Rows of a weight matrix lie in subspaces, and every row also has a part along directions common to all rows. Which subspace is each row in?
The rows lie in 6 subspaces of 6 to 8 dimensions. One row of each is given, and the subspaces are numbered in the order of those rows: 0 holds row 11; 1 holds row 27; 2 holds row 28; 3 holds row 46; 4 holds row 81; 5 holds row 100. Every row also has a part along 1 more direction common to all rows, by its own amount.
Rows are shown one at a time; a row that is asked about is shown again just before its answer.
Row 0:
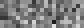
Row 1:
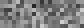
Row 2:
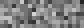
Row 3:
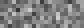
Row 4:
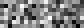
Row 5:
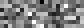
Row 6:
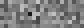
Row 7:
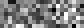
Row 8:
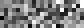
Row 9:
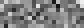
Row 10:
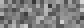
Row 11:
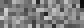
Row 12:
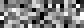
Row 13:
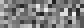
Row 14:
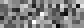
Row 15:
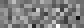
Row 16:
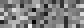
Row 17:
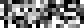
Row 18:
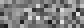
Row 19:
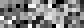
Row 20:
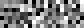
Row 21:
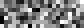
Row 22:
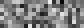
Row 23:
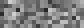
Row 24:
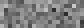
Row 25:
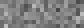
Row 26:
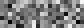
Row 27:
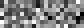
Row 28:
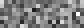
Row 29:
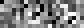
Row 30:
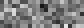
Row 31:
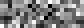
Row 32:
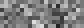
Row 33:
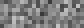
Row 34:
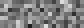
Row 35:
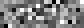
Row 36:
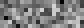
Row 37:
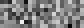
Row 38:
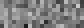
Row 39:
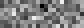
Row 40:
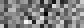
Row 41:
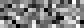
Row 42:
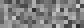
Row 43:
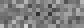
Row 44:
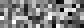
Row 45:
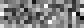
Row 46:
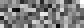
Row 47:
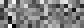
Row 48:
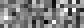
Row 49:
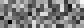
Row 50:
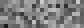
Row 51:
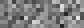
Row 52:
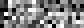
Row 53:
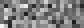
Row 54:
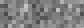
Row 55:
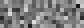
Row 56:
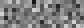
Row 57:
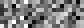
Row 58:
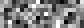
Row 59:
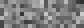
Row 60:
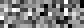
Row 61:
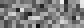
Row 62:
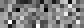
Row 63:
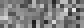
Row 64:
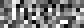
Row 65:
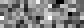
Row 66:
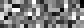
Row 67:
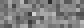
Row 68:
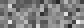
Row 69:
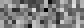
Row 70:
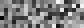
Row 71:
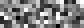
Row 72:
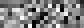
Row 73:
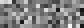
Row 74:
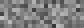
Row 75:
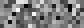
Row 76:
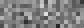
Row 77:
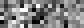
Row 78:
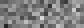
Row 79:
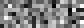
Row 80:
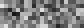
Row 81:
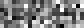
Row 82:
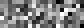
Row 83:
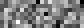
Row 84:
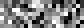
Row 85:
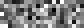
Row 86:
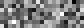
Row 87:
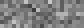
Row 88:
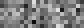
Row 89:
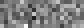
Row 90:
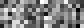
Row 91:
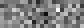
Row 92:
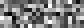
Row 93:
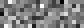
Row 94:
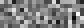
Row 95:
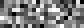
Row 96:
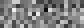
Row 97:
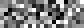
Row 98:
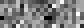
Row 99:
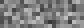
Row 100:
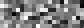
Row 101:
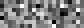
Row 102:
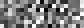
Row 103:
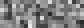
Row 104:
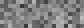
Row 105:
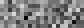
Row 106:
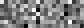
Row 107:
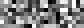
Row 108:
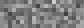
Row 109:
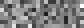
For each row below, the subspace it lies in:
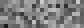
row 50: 1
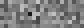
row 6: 4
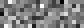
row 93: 5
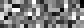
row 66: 5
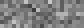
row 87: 4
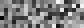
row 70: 0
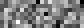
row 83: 0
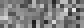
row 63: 3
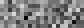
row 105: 4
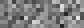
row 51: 4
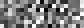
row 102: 1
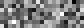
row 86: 4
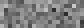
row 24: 5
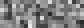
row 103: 4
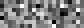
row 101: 2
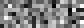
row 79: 3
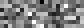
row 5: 5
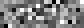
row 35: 2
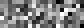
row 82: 0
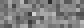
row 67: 4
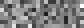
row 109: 1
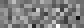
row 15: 1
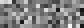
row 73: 2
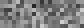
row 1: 5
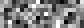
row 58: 0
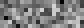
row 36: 3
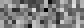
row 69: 3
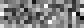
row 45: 2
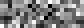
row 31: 4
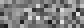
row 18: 2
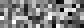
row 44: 0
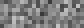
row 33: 0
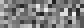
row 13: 2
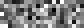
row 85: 2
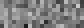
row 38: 4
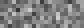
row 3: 3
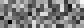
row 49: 3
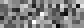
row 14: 0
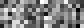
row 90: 0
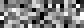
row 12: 1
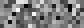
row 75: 3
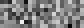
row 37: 2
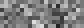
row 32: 5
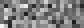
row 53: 0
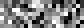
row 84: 0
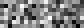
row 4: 0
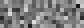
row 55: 4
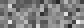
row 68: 3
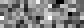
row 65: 0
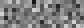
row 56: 2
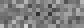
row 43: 4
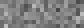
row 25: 1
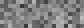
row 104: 5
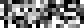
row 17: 0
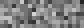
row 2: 4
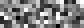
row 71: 3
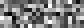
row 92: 4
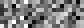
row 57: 4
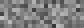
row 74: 2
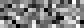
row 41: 3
